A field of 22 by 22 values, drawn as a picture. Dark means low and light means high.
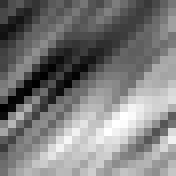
Grain: diagonal, up to the right. Roughest part: middle left. Slope: up to the bottom right.
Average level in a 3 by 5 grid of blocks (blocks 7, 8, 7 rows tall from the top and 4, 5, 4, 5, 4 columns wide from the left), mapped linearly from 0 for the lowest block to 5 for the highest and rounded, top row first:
01112
10234
24543
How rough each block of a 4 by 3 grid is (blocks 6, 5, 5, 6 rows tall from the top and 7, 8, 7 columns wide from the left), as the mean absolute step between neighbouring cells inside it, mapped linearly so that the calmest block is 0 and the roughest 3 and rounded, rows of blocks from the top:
0 0 0 / 1 1 0 / 3 1 1 / 1 0 1
